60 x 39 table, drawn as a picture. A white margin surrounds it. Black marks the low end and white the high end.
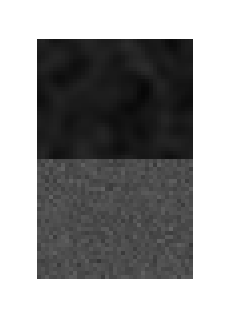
It is made of 2 by 1 panels. Panel 1,1: very low, blotchy, faint in contrast. Panel 2,1: low, fine-grained, faint in contrast.
